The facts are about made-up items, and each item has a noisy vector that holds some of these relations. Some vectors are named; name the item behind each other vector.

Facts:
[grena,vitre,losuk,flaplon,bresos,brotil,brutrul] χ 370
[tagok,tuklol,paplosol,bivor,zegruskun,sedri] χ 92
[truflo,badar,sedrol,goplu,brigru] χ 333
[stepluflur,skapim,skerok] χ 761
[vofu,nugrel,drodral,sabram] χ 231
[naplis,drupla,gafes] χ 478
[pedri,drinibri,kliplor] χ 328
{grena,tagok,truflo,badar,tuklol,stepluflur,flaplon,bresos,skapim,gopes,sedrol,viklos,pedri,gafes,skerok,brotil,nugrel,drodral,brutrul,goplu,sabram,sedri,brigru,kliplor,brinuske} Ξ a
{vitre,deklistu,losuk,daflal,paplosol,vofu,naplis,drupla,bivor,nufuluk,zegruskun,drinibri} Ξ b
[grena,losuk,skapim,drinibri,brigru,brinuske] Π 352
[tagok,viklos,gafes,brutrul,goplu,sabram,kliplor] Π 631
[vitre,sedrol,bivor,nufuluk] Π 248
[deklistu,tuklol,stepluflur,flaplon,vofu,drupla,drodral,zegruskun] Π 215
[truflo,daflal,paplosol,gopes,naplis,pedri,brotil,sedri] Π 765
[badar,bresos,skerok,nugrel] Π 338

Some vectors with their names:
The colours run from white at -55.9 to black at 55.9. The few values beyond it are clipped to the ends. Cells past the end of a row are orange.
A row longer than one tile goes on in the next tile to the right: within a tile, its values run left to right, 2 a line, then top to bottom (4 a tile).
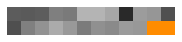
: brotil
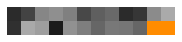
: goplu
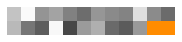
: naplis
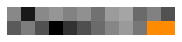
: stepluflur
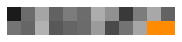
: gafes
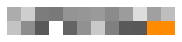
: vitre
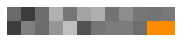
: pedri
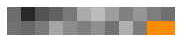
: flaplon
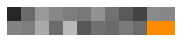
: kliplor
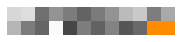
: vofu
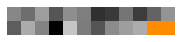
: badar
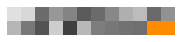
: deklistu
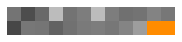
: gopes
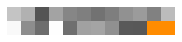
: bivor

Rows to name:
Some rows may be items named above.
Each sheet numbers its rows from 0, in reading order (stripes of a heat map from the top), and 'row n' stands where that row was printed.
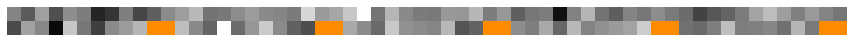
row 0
badar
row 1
vitre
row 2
paplosol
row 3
bresos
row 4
flaplon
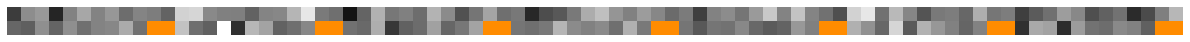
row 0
grena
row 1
drupla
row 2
gafes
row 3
flaplon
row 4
drodral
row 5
daflal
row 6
goplu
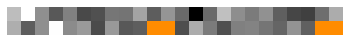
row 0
drinibri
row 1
sedrol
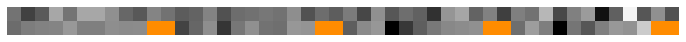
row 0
sedri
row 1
brinuske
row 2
skapim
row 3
skerok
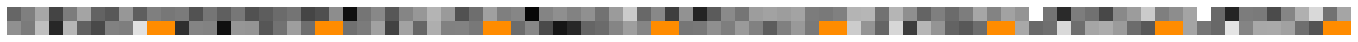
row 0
nugrel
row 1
brigru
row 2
brutrul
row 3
stepluflur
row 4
tuklol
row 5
nufuluk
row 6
losuk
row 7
losuk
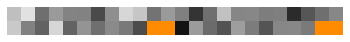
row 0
zegruskun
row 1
truflo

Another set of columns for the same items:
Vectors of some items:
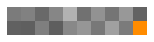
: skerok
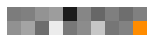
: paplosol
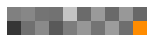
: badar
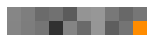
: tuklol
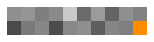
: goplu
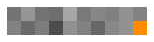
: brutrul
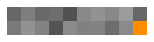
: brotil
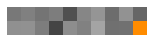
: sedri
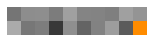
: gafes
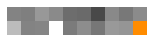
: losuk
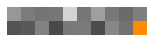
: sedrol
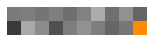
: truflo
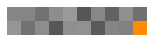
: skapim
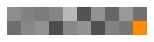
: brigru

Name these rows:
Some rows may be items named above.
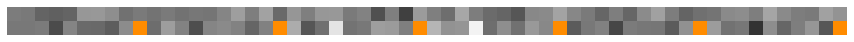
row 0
flaplon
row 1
gopes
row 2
bivor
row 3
drinibri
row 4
stepluflur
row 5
gafes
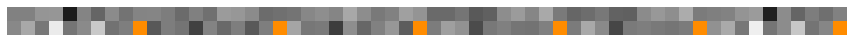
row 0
paplosol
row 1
drodral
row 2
gafes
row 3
pedri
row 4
pedri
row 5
paplosol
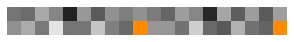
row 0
naplis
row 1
drupla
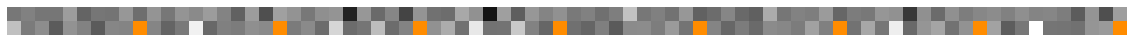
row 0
grena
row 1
nufuluk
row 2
zegruskun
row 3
naplis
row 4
nugrel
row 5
bresos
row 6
daflal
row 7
vitre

